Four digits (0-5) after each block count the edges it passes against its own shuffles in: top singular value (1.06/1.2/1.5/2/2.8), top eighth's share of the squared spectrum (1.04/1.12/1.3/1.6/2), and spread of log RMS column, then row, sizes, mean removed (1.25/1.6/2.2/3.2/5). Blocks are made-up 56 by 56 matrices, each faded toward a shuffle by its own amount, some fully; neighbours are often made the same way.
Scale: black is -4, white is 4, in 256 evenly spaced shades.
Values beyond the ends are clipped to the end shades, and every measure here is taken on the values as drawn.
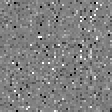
3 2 1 0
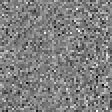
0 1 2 0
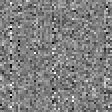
2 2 3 0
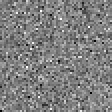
0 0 0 0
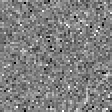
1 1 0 0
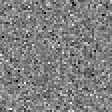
2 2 0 0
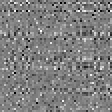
4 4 2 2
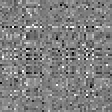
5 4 2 2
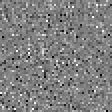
2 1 0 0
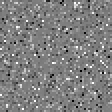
0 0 0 0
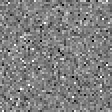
2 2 0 0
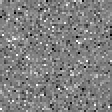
1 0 0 0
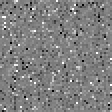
1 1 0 0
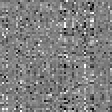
4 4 3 1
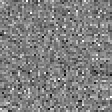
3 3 1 2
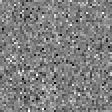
3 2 1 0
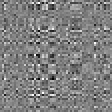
5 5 3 3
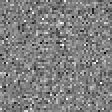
3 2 0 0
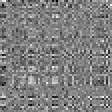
5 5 3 3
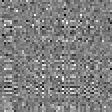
4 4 2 2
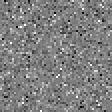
0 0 0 0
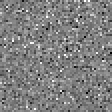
0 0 0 0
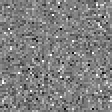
1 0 0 0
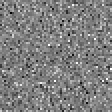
1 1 0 0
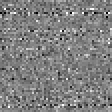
2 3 0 3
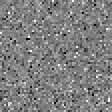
0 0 0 0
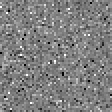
0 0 0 0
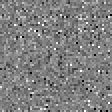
1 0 0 1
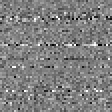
2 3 0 3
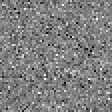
0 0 0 0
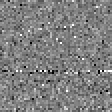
2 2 0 2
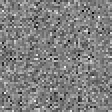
3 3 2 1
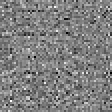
4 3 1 2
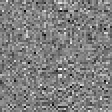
4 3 2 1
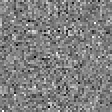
3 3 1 1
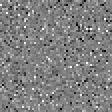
2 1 0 0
